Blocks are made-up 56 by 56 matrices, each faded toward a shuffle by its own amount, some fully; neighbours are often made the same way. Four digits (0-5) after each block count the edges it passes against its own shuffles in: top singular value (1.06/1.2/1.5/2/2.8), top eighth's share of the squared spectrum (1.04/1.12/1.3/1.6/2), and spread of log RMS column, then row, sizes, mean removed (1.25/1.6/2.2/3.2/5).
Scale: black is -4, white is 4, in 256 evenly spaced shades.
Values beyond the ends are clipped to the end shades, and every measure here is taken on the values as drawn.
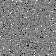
1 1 1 0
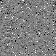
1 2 1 0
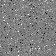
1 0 0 0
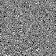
3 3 1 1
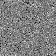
2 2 0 0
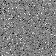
1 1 0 0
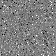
0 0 0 0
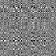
4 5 3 3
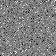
0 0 0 0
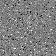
0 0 0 0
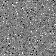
0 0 0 0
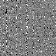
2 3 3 0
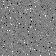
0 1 0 0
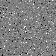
0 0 0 0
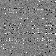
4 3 1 2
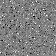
0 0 0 0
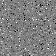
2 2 1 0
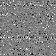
3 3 0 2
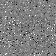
2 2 0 1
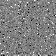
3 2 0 0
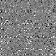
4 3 1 2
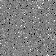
2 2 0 0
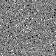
0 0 0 1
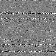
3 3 0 3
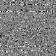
2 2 0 3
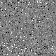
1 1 0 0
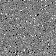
1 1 0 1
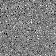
0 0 0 1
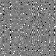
4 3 2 1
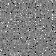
3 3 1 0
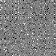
4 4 2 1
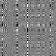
5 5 3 2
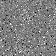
0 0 0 0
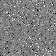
1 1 0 0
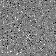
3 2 1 0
